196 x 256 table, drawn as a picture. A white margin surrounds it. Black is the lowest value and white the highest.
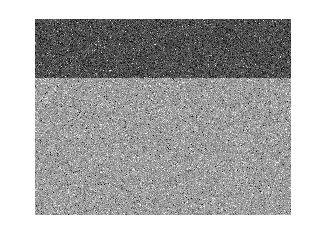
Seam: horizontal, 30% of the way down, the bottom part higher. Average level on the scale: 50%. Stripes: none.
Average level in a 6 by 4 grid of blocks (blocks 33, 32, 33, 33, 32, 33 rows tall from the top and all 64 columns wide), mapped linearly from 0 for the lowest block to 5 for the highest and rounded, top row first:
0 0 0 0
1 1 1 1
5 5 5 5
5 5 5 5
5 5 5 5
5 5 5 5
